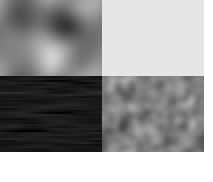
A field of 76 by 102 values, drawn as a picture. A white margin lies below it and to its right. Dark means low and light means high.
The table splits into 2 rows of 2 panels. Panel 1,1: middling, smooth, strong in contrast. Panel 1,2: very high, flat. Panel 2,1: very low, streaked across, faint in contrast. Panel 2,2: middling, blotchy.
